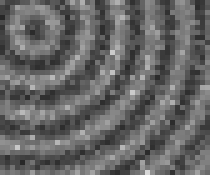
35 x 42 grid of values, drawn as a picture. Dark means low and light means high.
Rings: centred on the top left. Slope: none. Histogram: bell-shaped. Average level on the scale: 40%. Mirror symmetry: none.
